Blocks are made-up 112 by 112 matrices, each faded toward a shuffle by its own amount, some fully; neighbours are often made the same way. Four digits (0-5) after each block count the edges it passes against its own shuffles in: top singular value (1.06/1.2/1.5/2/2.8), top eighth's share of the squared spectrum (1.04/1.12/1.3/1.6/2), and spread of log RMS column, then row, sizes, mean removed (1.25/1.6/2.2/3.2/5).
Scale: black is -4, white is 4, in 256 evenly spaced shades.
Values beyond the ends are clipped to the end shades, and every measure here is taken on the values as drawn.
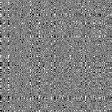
5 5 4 3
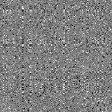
4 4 3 2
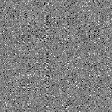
4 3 2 2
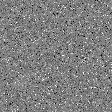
0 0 0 0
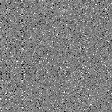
4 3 2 1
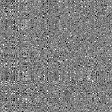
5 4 3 2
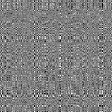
5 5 4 4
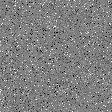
0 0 0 0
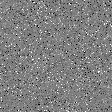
0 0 0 0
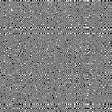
5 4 3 3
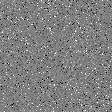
2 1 0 0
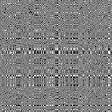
5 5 3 4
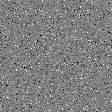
2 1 0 0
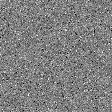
1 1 0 0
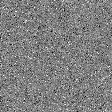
2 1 0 0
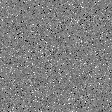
0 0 0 0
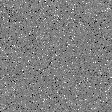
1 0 0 0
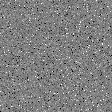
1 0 0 0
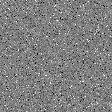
0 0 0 0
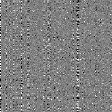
5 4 3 2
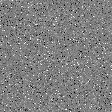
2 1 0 0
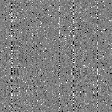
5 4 3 1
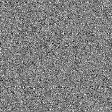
1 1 0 3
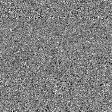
0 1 0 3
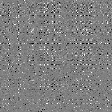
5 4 3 3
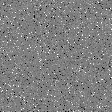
1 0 0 0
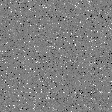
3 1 0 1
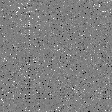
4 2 1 1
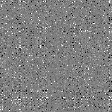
4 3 2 2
